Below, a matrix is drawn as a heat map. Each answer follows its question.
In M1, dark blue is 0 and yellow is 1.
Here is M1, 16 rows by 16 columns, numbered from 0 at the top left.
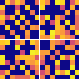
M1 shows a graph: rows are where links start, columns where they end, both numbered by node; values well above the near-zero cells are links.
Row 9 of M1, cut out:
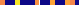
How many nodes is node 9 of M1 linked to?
6
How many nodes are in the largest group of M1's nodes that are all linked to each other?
6
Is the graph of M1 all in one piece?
yes
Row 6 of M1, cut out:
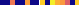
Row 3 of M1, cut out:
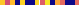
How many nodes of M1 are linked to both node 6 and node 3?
5
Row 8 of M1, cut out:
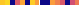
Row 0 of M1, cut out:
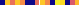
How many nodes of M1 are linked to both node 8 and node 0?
8
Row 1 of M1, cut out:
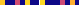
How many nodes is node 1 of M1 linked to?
6
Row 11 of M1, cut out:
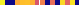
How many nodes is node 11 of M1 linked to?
11
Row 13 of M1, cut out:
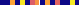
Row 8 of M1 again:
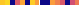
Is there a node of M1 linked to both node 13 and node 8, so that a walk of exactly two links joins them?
yes
